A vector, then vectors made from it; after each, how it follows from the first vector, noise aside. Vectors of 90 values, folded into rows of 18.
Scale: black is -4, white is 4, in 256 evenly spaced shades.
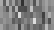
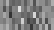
reversed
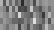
copied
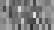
reversed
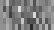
reversed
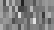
copied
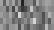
copied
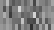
reversed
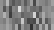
reversed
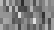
copied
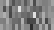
reversed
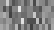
reversed
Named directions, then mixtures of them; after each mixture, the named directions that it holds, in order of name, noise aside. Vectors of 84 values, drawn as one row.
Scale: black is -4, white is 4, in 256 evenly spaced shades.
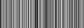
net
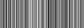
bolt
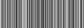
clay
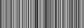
net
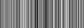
clay, net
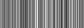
clay, net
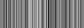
bolt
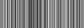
bolt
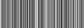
net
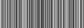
clay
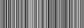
bolt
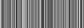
bolt, clay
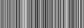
clay, net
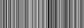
bolt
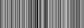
bolt, net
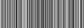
clay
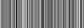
bolt, clay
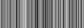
clay, net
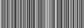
bolt, net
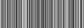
clay
